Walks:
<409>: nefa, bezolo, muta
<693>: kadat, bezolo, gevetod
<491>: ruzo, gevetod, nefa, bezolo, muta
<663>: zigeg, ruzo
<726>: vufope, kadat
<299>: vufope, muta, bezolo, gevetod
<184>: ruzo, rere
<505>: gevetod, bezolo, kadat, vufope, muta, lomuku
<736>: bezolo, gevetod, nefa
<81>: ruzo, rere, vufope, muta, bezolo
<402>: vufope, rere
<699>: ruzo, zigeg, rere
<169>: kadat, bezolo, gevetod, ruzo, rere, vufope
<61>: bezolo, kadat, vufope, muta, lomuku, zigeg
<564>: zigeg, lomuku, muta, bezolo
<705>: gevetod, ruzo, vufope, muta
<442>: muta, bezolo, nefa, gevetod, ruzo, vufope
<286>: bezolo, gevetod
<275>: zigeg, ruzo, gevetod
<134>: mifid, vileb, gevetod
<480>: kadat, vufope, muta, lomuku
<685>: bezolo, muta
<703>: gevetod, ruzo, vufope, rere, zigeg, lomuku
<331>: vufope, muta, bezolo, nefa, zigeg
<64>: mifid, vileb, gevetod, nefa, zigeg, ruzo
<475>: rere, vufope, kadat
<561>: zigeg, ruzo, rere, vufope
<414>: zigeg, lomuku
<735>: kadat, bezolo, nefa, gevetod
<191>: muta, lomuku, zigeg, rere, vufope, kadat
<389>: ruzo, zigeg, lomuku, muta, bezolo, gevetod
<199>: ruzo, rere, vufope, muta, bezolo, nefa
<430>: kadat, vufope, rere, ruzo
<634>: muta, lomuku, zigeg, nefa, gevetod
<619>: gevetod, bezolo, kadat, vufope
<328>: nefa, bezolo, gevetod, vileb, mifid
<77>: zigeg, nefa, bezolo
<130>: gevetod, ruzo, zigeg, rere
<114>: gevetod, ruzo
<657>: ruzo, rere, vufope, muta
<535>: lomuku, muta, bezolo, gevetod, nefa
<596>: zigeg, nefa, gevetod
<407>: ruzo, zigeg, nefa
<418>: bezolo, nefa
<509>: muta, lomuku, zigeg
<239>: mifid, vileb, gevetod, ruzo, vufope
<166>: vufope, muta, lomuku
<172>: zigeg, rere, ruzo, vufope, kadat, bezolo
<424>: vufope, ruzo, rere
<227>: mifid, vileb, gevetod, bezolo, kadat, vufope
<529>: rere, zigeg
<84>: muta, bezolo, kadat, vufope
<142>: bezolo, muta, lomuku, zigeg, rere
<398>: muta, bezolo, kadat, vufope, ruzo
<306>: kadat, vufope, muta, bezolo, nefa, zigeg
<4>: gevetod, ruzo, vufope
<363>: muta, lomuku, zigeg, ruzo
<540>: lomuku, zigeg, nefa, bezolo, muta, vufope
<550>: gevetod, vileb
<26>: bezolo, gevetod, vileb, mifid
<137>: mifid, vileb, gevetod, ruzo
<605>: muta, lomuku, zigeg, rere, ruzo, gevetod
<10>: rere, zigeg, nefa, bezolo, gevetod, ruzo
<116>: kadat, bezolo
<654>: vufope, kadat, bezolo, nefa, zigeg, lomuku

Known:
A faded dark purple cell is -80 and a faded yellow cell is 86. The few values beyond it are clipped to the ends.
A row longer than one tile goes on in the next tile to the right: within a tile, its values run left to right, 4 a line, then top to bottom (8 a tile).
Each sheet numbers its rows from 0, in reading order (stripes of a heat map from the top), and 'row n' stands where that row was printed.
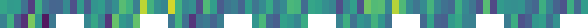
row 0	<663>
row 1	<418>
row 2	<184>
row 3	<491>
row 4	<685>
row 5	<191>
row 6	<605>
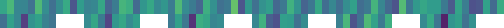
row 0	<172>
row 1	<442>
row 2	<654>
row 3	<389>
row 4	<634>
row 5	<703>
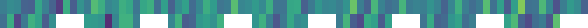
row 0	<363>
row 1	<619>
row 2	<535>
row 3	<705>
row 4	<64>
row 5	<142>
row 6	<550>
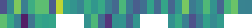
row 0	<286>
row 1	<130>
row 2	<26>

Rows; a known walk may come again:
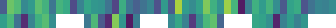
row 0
<693>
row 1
<663>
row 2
<116>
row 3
<4>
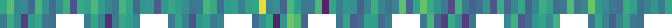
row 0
<172>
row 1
<169>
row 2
<199>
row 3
<726>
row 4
<142>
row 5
<699>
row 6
<535>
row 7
<657>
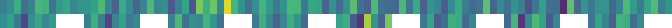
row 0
<442>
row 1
<239>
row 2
<685>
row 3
<398>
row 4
<596>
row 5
<564>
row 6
<509>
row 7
<331>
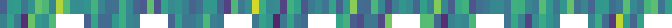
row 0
<418>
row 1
<191>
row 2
<166>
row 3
<424>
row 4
<550>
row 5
<114>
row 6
<227>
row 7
<77>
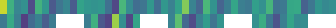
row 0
<184>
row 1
<407>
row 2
<137>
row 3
<705>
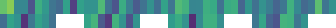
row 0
<430>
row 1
<275>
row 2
<619>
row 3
<540>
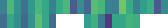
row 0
<84>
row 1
<735>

